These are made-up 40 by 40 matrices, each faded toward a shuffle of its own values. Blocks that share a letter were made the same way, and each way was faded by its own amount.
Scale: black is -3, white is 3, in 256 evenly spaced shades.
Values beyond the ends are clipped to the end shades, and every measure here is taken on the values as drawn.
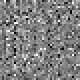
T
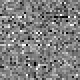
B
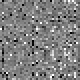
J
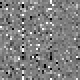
J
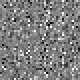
J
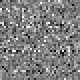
B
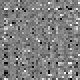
T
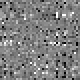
T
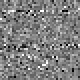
B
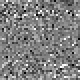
B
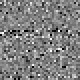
B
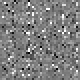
J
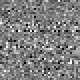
B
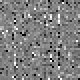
J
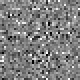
T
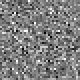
B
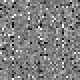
J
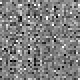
T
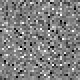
J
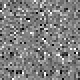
J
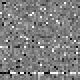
B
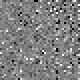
J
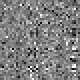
T
